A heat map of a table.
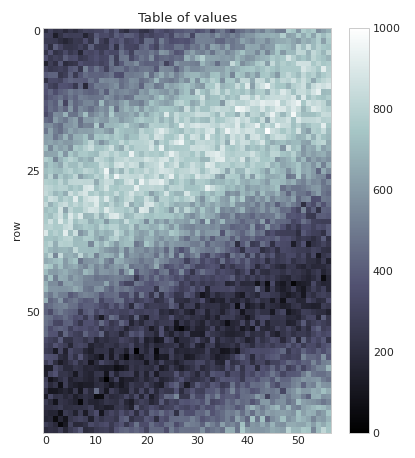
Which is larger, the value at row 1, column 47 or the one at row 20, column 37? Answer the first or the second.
the second
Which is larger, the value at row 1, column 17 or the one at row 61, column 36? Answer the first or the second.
the first
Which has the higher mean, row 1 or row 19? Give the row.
19
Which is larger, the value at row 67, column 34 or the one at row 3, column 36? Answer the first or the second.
the second
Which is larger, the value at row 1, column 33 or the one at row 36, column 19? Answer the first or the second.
the second
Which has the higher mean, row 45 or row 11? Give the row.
11
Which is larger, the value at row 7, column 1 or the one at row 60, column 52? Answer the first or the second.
the second
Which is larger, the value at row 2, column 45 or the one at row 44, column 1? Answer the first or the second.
the second
